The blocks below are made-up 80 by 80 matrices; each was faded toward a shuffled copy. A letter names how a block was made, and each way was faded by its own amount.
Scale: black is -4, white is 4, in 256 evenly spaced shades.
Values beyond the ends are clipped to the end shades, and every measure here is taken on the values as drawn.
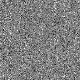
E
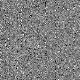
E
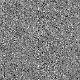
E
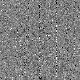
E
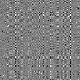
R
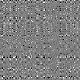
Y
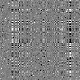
R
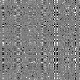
R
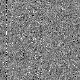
E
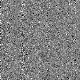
E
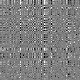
R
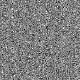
E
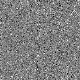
E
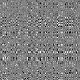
Y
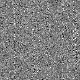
E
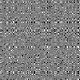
Y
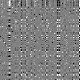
R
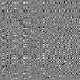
Y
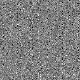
E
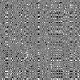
Y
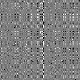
R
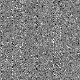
E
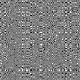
Y
